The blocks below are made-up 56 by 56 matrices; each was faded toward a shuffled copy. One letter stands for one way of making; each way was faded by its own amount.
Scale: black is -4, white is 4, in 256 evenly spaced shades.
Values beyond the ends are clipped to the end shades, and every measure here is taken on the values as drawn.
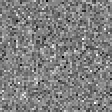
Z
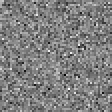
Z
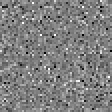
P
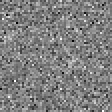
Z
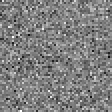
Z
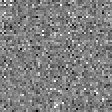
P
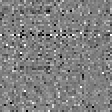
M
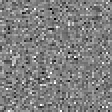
P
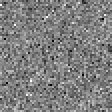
Z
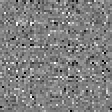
M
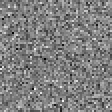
Z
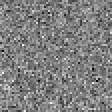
Z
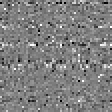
M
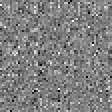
P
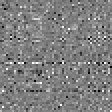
M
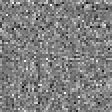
P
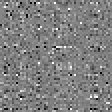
M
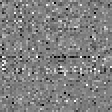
M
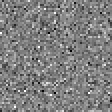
P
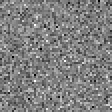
Z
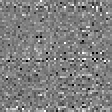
M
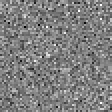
Z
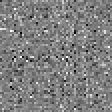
P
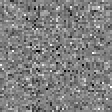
P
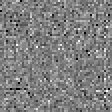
P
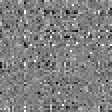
M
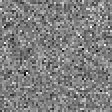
Z
